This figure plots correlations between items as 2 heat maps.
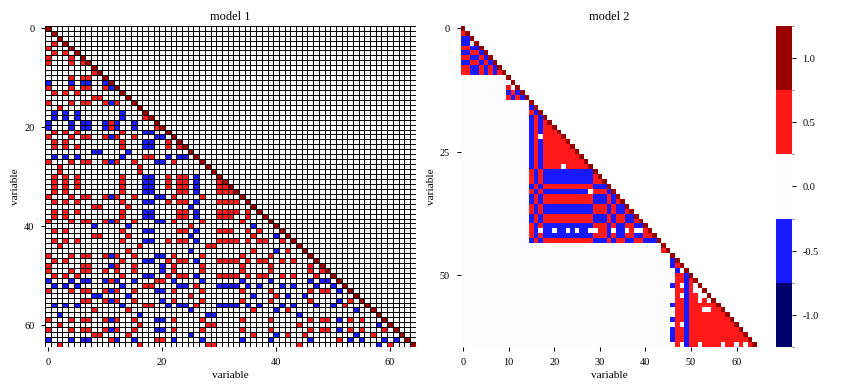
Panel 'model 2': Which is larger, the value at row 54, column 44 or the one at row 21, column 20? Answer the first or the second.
the second
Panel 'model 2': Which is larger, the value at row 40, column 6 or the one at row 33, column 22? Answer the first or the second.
the first
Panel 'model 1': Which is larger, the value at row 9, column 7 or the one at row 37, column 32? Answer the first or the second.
the second
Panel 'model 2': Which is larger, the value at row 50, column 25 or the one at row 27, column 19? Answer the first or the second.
the second
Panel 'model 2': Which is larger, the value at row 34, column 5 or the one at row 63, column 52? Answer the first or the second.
the second
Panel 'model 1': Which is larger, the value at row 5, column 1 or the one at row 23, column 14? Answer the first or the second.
the first
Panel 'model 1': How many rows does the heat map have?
65
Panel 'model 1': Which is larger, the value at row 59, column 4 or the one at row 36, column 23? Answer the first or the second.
the first
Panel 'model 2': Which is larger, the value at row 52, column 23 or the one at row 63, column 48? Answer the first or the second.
the second
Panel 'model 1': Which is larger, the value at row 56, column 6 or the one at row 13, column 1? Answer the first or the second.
the second
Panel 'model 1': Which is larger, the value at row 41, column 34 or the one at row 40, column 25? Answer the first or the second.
the second
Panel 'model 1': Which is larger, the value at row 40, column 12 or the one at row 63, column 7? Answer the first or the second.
the first
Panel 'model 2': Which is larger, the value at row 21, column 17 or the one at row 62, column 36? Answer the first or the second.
the second
